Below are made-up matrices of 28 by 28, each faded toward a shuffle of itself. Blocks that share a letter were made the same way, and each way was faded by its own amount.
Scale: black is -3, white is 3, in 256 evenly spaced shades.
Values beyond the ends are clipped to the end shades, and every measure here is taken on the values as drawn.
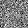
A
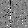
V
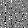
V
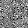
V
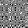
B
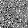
A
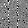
V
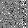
V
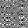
B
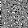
V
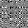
B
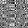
B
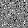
A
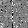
V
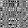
B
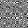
B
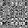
B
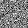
A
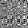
B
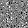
V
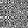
B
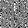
V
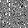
V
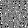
V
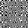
B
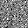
A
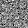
A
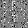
V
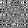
B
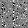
V
